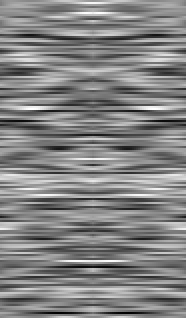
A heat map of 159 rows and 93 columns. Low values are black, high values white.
On average the colour sits 50% of the way up the scale. No overall slope runs across the table. The grain runs across in streaks. It is mirror symmetric from left to right.
